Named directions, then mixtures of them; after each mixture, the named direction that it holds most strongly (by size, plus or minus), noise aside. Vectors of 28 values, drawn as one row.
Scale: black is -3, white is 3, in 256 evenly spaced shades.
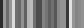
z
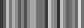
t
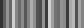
t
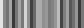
t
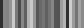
z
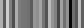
z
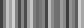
t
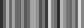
t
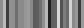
t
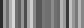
z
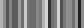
t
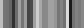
z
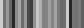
z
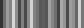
t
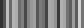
t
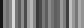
z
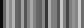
t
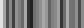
t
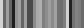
z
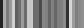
z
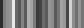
z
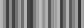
t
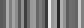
t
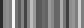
t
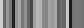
z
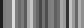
z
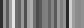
z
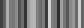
t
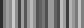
t
